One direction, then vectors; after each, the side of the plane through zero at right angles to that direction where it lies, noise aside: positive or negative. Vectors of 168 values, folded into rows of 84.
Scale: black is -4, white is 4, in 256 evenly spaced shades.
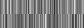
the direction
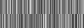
positive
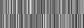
positive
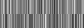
positive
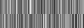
positive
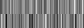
positive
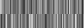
negative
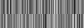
negative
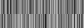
negative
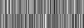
positive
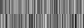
positive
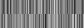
negative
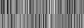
negative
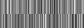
positive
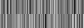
negative
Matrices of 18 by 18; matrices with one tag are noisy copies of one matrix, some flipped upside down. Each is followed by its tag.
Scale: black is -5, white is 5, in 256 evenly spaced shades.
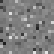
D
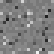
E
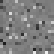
D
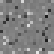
E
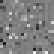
D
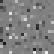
D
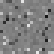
E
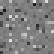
D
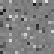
D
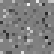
E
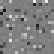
D
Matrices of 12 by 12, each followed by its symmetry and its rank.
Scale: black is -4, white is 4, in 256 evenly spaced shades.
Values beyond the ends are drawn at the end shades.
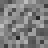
symmetric, full rank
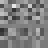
neither, rank two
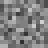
antisymmetric, full rank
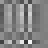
neither, rank one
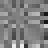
antisymmetric, rank two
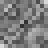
symmetric, full rank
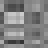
neither, rank one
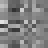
neither, rank two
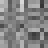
neither, rank two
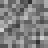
antisymmetric, full rank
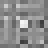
symmetric, rank two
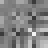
symmetric, rank two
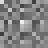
symmetric, rank two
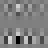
neither, rank one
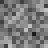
symmetric, full rank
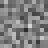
antisymmetric, full rank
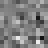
antisymmetric, rank two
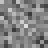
symmetric, full rank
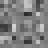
antisymmetric, rank two
